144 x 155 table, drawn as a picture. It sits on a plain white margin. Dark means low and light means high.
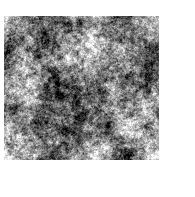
The ninth with the lowest average is the centre. Overall the values sit about 50% of the way up the scale. Neither half mirrors the other. The values follow a bell shape.
